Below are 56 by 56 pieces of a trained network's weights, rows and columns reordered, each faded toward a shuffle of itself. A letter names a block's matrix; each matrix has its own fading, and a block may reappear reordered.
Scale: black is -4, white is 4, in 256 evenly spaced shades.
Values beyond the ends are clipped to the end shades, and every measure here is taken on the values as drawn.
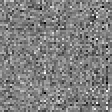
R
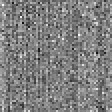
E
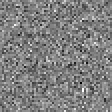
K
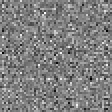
R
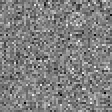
K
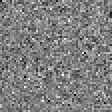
K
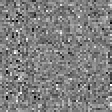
R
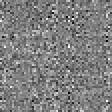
R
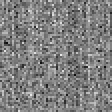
E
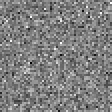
K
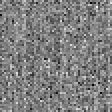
E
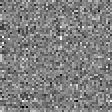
R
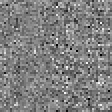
R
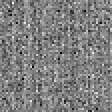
E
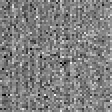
E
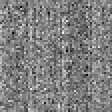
E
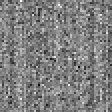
E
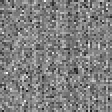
E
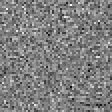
K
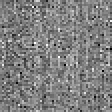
E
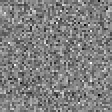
K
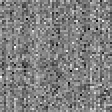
E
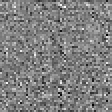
R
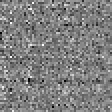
R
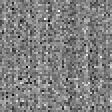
E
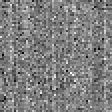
E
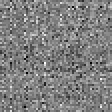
R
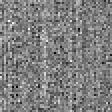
E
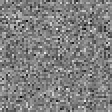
K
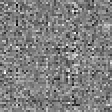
R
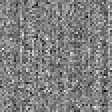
E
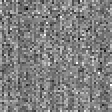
E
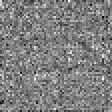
R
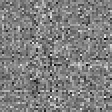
R
